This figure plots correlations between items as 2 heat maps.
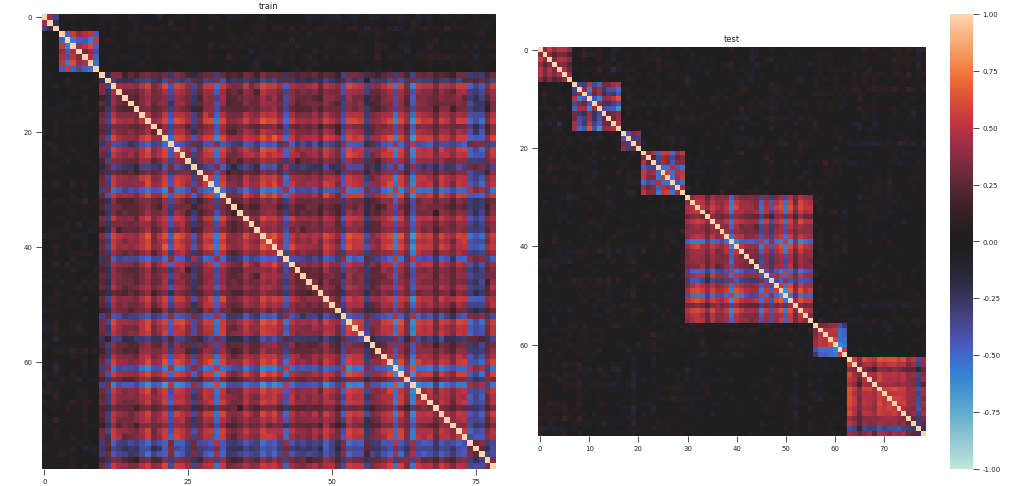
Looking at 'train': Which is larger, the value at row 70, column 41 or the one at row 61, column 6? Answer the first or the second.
the first
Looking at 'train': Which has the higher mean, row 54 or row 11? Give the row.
54
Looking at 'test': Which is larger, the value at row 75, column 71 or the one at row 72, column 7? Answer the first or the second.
the first
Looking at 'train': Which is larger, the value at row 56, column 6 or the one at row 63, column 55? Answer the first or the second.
the second
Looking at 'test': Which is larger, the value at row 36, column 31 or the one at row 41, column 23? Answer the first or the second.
the first
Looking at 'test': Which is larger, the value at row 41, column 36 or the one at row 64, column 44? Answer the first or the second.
the first
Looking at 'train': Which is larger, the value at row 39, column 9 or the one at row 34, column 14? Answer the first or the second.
the second
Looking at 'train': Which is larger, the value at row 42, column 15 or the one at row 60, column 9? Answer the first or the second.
the second
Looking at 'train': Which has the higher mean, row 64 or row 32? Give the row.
32
